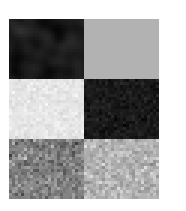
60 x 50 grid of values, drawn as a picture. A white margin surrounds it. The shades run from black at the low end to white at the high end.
The table splits into 3 rows of 2 panels. Panel 1,1: very low, blotchy, faint in contrast. Panel 1,2: high, flat. Panel 2,1: very high, fine-grained, faint in contrast. Panel 2,2: very low, fine-grained, faint in contrast. Panel 3,1: middling, fine-grained. Panel 3,2: high, fine-grained.
